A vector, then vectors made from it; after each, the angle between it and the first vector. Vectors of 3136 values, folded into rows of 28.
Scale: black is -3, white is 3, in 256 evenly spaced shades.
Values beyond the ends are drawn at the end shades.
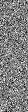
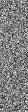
orthogonal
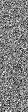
partly opposed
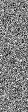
partly opposed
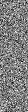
nearly parallel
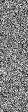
partly aligned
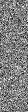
partly aligned
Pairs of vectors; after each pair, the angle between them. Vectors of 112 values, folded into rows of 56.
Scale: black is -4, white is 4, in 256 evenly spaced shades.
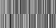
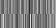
orthogonal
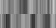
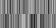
partly aligned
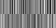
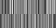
partly opposed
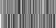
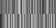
nearly opposite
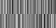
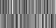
nearly opposite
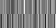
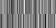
nearly parallel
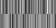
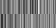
orthogonal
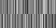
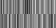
partly aligned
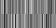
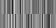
partly aligned
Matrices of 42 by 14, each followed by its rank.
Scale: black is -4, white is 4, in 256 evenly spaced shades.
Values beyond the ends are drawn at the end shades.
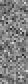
full rank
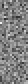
full rank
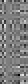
two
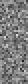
full rank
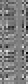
two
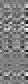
two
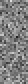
full rank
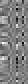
two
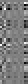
two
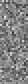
full rank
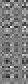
two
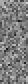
full rank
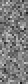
full rank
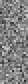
full rank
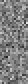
full rank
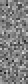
full rank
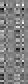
two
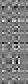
two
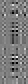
two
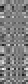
two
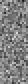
full rank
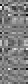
two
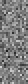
full rank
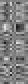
two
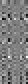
two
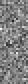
full rank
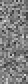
full rank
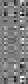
two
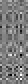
two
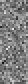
full rank
